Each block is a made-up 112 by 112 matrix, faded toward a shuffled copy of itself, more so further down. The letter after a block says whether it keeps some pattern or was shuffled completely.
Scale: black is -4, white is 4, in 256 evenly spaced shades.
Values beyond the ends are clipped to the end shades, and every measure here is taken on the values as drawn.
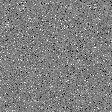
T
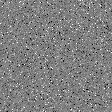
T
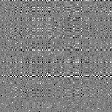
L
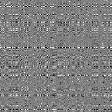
L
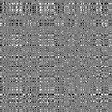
L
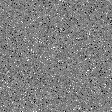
T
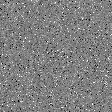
T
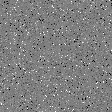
T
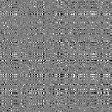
L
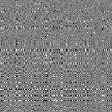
L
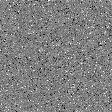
T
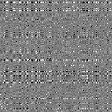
L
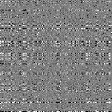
L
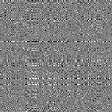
L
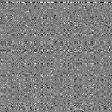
L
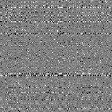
L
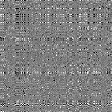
L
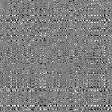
L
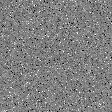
T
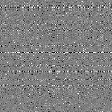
L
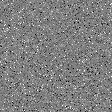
T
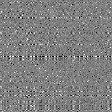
L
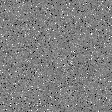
T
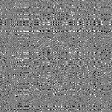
L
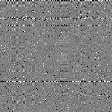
L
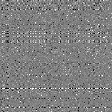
L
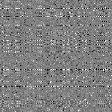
L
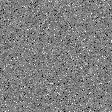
T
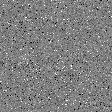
T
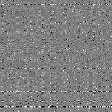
L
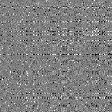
L
